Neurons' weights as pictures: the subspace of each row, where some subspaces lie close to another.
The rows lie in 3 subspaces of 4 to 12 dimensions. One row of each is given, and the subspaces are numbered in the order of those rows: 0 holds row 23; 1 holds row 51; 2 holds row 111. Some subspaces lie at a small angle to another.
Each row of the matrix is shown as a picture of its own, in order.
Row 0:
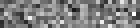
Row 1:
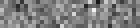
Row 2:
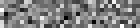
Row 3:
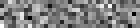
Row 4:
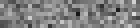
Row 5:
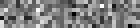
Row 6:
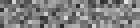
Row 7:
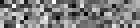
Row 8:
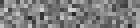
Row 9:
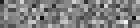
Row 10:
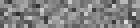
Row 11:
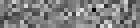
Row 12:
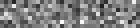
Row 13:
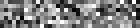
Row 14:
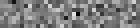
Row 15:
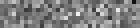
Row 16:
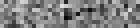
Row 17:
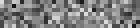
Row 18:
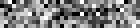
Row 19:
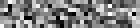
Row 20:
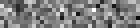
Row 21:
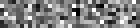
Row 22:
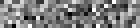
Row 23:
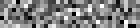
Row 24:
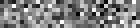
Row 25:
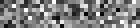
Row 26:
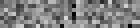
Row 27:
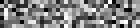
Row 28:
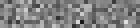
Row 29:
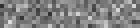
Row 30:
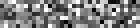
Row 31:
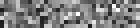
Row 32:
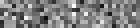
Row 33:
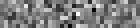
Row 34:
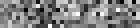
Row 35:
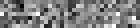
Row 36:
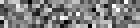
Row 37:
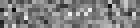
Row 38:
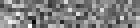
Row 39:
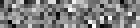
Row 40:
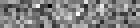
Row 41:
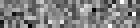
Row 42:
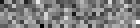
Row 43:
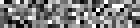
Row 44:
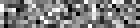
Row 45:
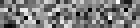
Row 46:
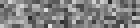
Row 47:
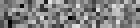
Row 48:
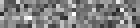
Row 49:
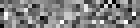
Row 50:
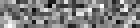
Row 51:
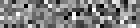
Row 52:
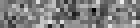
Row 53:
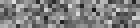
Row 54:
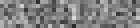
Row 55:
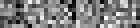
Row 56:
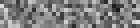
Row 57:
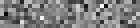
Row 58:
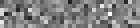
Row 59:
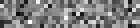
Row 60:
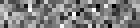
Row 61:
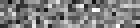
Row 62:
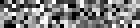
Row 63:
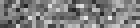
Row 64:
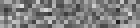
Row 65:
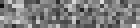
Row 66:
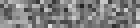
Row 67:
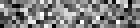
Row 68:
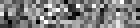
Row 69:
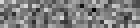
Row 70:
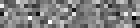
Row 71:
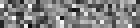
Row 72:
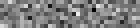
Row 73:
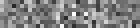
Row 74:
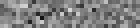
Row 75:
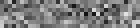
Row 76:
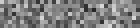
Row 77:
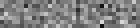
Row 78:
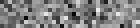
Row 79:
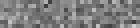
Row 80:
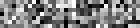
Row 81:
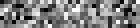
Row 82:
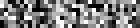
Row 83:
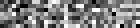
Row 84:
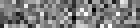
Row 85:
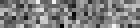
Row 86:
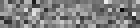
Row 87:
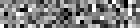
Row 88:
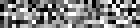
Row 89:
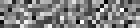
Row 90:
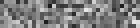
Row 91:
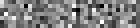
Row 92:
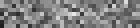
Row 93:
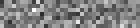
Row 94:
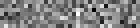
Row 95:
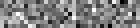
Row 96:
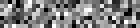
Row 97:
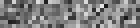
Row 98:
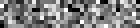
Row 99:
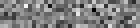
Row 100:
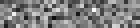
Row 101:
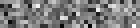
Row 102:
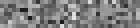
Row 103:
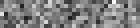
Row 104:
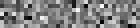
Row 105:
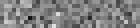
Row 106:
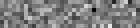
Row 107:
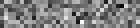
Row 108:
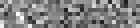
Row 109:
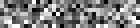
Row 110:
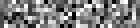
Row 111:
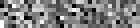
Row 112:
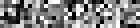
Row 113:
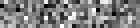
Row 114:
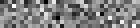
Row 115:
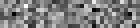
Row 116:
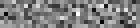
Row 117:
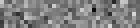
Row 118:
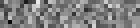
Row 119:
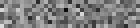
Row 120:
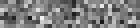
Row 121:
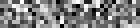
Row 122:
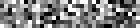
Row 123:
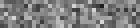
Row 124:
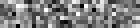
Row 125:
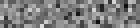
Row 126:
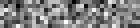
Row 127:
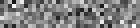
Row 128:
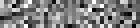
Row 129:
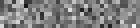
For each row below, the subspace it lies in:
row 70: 0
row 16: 0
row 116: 2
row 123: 2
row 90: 0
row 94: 2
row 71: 2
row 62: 2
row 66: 2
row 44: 0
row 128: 1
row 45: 0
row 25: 2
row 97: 0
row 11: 1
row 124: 2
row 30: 2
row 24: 1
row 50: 0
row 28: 0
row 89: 0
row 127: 2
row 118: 0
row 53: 2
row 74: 0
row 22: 0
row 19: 0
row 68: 0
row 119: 0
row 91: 2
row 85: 2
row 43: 0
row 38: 0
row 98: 0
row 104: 2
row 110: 2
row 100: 2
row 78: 0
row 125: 0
